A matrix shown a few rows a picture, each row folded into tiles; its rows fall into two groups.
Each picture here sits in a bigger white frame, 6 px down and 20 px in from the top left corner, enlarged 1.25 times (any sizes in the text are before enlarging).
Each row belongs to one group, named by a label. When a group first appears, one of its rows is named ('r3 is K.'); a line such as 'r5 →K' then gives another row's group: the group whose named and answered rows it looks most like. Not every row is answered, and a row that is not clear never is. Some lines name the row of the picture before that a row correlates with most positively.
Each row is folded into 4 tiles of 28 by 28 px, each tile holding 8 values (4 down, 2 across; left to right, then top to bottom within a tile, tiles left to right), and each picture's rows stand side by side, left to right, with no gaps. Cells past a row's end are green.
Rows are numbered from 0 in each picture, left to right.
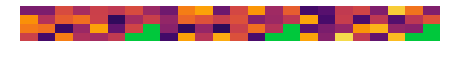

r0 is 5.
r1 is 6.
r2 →5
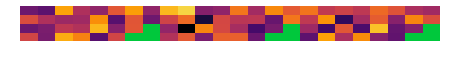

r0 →5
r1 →6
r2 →6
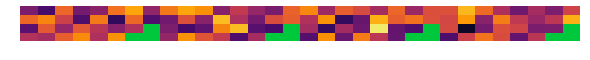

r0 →5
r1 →6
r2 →6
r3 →6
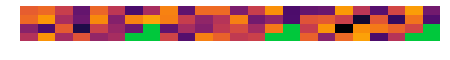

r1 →5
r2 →5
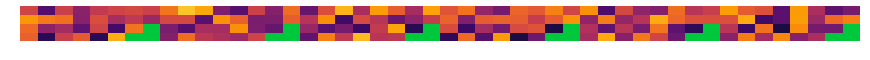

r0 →5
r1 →6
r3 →6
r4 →6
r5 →6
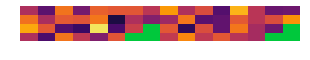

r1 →6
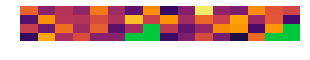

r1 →5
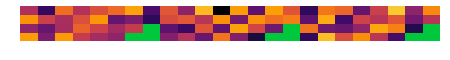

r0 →5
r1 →6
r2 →6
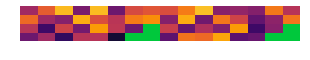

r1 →6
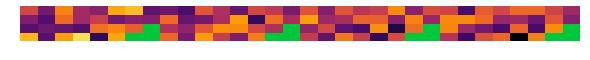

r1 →5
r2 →5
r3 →5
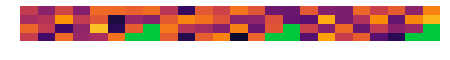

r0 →5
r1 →5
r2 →6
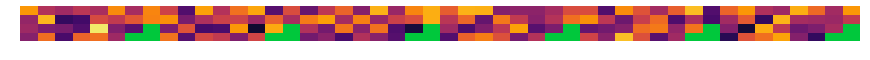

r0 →6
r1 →5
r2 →6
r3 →6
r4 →5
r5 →6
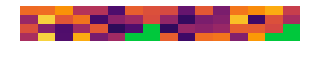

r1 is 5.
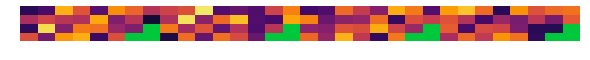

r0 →5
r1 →6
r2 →5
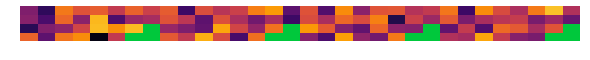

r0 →5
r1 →5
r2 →5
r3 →5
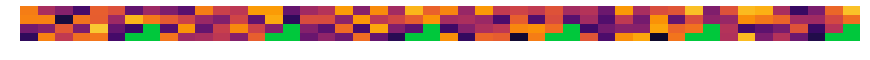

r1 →5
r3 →5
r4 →5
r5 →6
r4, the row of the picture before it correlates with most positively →0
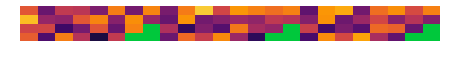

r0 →5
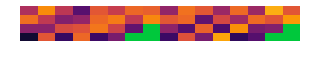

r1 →6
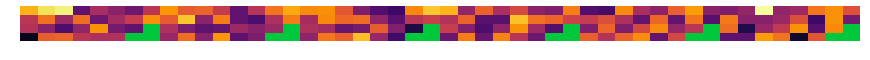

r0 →6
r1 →6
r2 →6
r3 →6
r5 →5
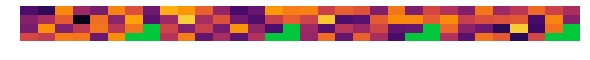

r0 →5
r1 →6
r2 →6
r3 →5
